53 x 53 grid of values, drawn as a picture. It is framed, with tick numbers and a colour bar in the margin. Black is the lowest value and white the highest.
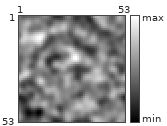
Grain: blotchy. Odd rows or columns: none. Ninth with the lowest average: bottom left. Ninth with the highest average: top left. Average level on the scale: 50%. Slope: none. Lone odd cells: none.
